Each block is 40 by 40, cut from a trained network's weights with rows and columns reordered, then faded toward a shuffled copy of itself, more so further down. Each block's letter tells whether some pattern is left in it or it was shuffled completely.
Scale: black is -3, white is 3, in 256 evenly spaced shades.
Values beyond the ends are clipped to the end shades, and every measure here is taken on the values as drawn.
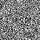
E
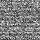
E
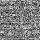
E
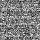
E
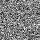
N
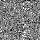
E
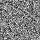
N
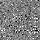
E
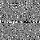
E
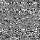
E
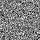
N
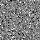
N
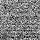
E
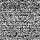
E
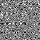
E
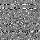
E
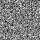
N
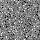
N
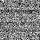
E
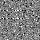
E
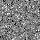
N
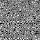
E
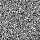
N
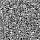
E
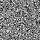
E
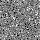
N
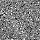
N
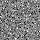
N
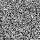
N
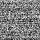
E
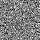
N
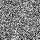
N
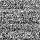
E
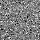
N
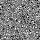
N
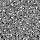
N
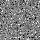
N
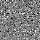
E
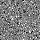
N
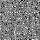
E
